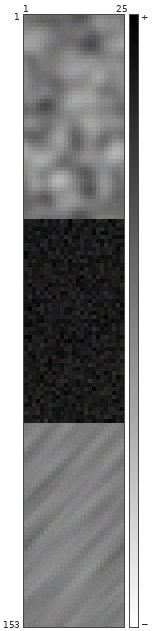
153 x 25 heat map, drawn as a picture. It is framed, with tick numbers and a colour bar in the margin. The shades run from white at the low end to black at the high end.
The table splits into 3 rows of 1 panel. Panel 1,1: middling, blotchy. Panel 2,1: very high, fine-grained, faint in contrast. Panel 3,1: middling, slanting up to the right, faint in contrast.
